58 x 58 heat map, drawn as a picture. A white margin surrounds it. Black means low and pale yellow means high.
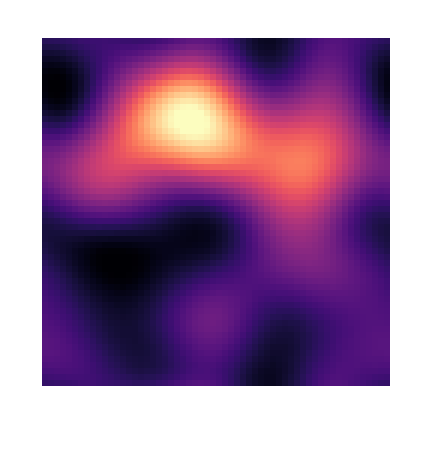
The field is smooth, with broad soft blobs. On average the colour sits 30% of the way up the scale. The values are skewed, with a long tail toward high values. The ninth with the highest average is the top middle.
